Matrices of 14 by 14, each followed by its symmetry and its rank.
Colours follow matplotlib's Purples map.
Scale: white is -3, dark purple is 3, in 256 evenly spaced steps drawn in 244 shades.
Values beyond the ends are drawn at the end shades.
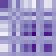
symmetric, rank one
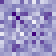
symmetric, rank three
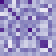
symmetric, rank three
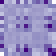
symmetric, rank two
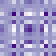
symmetric, rank one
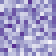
neither, full rank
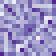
symmetric, full rank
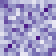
symmetric, full rank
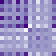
symmetric, rank two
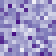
neither, full rank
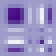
symmetric, rank one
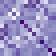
symmetric, full rank
